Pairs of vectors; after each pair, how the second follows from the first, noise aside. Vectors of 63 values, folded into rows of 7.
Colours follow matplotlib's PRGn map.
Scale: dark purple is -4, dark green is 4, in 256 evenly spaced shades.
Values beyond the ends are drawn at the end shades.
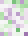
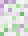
shuffled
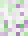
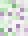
shuffled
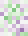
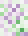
negated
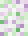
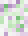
shuffled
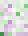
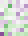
negated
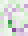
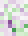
negated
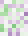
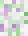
negated
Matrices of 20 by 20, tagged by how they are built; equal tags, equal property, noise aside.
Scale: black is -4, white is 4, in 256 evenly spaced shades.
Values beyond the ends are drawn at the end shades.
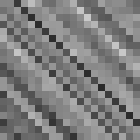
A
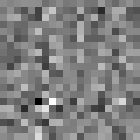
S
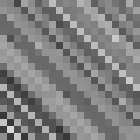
A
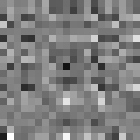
S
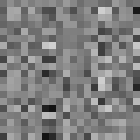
S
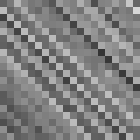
A
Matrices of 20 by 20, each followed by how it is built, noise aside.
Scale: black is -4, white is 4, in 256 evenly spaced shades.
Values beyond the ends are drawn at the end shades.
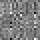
low rank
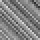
Toeplitz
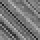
Toeplitz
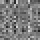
low rank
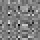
low rank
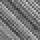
Toeplitz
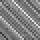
Toeplitz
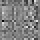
low rank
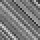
Toeplitz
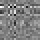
low rank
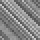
Toeplitz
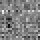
low rank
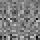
low rank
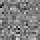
low rank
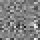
low rank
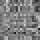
low rank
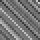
Toeplitz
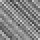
Toeplitz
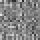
low rank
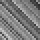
Toeplitz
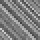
Toeplitz
